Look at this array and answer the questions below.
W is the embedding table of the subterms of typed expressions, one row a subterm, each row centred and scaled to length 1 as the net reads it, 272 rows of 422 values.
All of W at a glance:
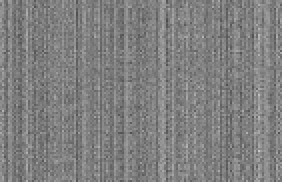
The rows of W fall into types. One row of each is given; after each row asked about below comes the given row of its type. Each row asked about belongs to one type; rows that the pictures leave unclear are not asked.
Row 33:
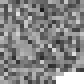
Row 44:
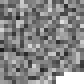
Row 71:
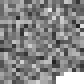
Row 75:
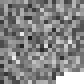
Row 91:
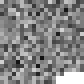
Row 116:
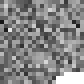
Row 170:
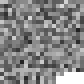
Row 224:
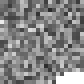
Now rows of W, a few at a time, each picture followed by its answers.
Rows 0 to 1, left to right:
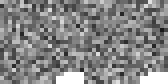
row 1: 170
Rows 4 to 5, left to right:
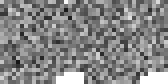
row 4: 91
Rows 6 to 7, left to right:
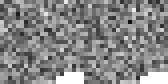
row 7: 75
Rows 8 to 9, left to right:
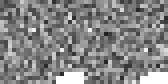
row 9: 170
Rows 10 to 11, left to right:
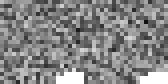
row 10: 170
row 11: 75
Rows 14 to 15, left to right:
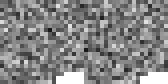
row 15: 44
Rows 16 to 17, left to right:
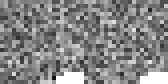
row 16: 116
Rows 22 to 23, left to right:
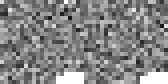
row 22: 91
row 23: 71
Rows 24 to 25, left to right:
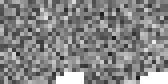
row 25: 116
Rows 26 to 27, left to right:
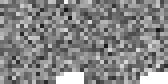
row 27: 116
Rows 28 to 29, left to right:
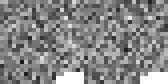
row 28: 116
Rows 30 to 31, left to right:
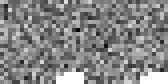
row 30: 33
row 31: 170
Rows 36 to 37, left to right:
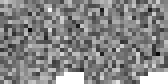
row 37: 44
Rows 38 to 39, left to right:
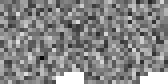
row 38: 224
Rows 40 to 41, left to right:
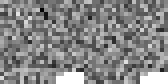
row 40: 170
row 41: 33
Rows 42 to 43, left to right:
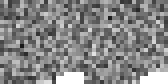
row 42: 224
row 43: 75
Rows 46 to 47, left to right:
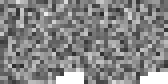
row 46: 75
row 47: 71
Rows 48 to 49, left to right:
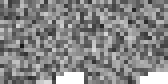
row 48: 224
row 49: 75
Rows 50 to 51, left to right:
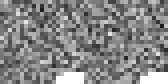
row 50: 116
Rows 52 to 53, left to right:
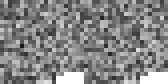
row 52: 224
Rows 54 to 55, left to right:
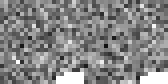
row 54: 116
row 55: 71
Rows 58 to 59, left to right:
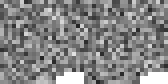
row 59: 224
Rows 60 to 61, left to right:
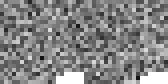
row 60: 91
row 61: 116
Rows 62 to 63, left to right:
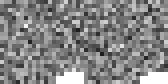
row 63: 44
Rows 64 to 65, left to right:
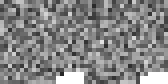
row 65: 224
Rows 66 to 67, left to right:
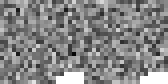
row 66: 44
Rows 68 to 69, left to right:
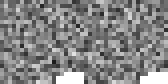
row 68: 71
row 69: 71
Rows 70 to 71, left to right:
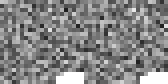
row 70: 33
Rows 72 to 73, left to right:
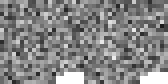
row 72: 224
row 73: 33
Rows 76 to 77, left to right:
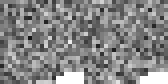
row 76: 75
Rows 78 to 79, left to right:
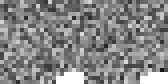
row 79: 170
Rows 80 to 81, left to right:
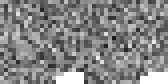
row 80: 33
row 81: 75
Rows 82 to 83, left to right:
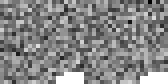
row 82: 44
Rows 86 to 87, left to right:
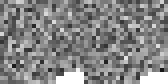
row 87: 170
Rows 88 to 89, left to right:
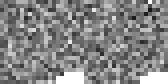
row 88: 75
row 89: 44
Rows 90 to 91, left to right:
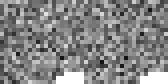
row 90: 75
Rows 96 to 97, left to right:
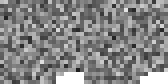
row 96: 33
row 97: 44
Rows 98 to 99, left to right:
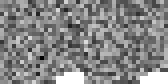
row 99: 33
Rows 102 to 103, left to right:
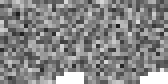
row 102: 170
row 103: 71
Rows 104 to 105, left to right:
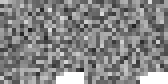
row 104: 170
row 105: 224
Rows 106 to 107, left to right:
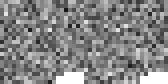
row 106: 116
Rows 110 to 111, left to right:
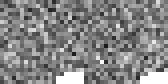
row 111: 116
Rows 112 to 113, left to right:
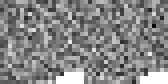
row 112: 75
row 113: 91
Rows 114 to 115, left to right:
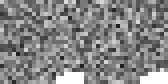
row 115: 71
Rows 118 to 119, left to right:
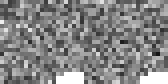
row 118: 224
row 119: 170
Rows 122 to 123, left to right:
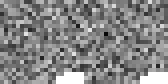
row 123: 91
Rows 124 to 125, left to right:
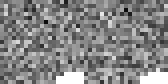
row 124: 116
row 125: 170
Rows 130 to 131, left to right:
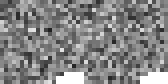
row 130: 44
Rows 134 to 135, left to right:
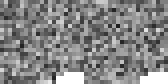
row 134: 224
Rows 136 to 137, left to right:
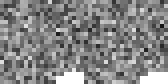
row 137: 75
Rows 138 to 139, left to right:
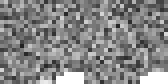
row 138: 170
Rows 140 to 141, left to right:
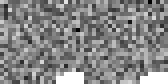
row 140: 33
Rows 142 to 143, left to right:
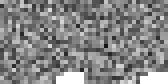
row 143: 44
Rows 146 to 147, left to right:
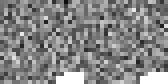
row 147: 71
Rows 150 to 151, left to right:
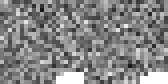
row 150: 116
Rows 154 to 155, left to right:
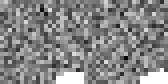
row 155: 224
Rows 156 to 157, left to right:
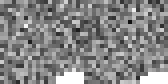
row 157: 75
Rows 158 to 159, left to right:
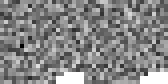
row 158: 44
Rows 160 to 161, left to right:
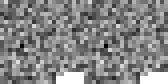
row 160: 224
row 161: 224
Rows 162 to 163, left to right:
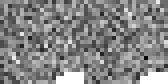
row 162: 75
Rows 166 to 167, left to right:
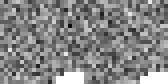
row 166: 91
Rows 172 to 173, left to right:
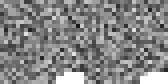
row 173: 33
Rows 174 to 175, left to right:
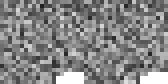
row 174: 71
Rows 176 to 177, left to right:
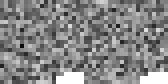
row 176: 71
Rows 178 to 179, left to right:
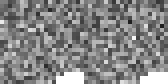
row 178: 224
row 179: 75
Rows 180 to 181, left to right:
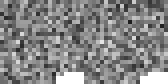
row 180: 224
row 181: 33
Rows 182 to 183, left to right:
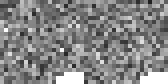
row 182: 44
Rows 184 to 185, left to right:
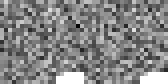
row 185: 33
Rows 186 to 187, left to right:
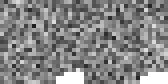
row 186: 71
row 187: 116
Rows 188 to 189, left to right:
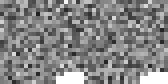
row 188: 224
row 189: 170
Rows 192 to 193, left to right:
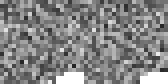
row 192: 33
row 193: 33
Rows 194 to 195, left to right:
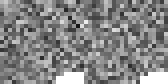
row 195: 224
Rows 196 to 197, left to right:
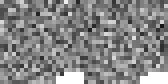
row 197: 75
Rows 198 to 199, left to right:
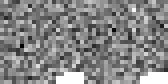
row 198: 44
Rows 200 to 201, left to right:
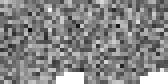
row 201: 71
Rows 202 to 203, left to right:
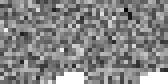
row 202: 170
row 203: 170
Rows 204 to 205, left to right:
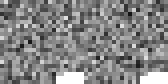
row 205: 71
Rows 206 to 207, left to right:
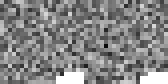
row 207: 71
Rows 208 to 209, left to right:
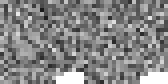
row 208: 33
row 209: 75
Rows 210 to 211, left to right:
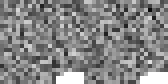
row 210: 71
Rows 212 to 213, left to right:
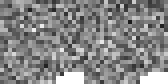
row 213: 33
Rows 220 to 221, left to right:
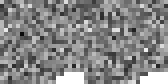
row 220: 91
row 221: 44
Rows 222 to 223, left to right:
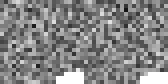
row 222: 71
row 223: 116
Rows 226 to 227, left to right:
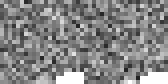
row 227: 170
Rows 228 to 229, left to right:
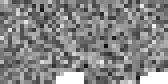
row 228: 116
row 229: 71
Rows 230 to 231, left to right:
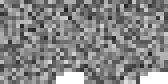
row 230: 91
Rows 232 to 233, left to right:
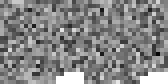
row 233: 44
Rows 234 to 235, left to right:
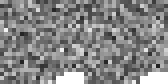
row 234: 170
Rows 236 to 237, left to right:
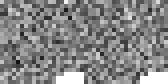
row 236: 91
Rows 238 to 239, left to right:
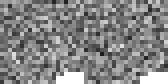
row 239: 44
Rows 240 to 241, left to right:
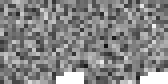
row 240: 71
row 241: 71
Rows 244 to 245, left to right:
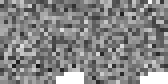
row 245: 224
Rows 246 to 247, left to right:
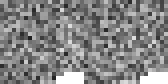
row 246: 116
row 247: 75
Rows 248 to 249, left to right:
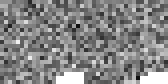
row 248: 116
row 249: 116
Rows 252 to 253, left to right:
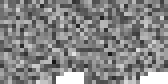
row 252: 71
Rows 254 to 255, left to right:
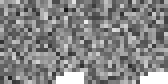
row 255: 224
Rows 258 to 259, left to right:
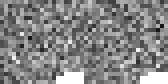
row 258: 75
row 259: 116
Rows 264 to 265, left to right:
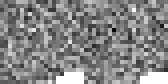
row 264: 75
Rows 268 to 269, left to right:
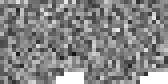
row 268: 75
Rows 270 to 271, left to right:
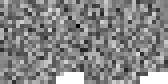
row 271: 44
